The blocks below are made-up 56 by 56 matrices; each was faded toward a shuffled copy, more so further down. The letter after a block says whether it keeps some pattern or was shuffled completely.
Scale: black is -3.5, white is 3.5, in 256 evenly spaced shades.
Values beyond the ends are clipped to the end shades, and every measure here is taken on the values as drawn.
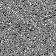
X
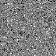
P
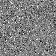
X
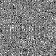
P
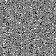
P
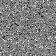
X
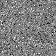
X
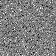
X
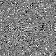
P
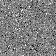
X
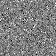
X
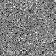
P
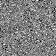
X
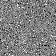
X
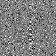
P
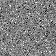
X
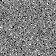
X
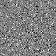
P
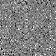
P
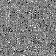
P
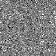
P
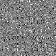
P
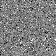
X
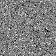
X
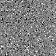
P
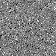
X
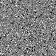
X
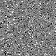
P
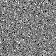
X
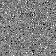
P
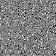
P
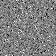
X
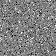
X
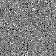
P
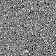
P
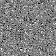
P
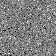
X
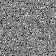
X
